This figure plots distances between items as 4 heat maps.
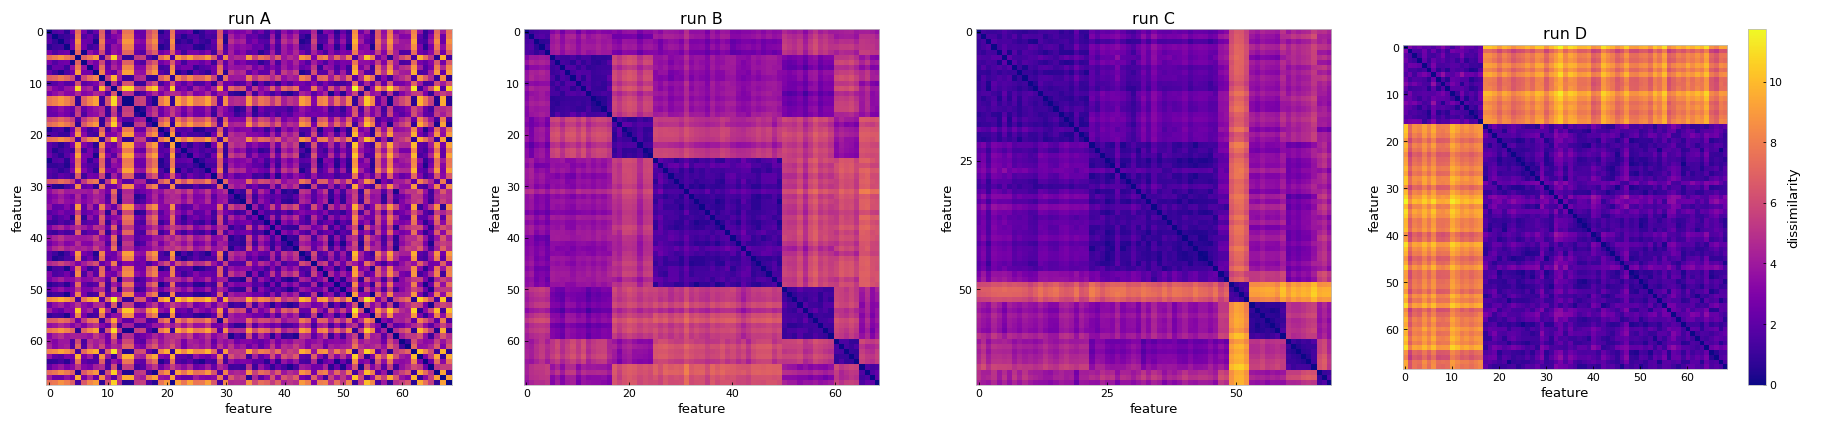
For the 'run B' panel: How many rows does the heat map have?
69
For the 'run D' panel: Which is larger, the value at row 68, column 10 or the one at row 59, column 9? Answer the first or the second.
the first
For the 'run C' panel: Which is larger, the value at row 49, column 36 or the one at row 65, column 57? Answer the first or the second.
the first
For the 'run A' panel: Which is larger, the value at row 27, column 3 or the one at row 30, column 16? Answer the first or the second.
the second
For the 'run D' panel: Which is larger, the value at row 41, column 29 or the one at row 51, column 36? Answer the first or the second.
the first
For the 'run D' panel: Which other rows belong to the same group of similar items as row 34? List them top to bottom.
17, 18, 19, 20, 21, 22, 23, 24, 25, 26, 27, 28, 29, 30, 31, 32, 33, 35, 36, 37, 38, 39, 40, 41, 42, 43, 44, 45, 46, 47, 48, 49, 50, 51, 52, 53, 54, 55, 56, 57, 58, 59, 60, 61, 62, 63, 64, 65, 66, 67, 68
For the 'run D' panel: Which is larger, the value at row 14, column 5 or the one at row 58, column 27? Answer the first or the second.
the second
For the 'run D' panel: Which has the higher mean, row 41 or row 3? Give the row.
3
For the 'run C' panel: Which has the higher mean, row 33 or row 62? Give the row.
62
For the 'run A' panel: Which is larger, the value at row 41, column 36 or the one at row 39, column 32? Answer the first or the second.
the first
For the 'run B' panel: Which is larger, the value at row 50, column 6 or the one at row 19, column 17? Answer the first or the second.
the first
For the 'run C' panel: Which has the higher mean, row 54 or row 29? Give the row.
54
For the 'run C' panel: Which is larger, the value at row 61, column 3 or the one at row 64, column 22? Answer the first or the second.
the first
